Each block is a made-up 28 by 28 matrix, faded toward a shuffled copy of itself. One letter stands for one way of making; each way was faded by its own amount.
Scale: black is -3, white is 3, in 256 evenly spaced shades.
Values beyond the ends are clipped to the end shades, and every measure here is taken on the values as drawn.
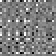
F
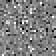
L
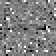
L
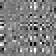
F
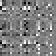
F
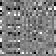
F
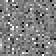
L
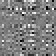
F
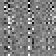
F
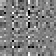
F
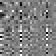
F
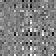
F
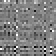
F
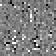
L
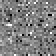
L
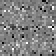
L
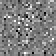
L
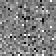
L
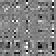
F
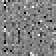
L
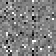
L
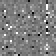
L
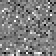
L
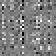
F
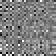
F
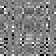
F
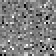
L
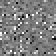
L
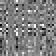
F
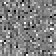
L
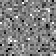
L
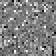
L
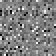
L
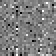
L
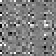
F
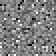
L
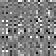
F
